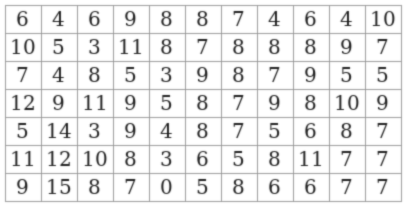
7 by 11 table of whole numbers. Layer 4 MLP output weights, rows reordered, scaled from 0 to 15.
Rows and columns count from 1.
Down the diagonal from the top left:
6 5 8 9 4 6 8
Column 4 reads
9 11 5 9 9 8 7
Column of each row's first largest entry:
11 4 6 1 2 2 2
